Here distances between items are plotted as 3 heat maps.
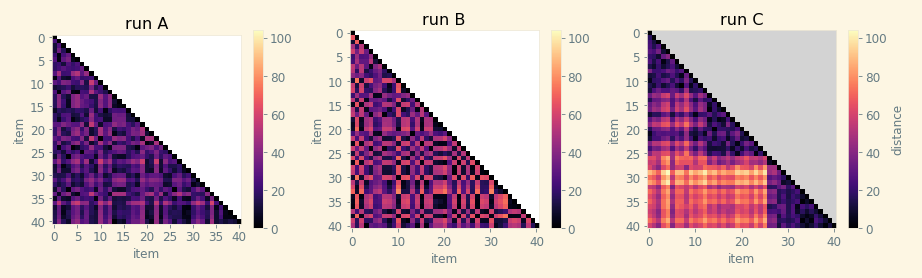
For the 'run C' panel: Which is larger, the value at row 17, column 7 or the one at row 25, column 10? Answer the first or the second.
the second
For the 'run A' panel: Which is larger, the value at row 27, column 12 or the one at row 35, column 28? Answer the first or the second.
the first
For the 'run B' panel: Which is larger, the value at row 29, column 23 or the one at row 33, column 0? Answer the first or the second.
the second
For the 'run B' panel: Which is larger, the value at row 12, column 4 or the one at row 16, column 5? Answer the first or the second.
the second
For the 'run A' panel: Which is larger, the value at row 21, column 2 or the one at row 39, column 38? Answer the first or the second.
the first
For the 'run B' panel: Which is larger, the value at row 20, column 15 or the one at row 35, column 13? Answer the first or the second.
the second
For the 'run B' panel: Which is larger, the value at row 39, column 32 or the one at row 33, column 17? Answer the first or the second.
the second
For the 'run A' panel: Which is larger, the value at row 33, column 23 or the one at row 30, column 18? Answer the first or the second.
the first
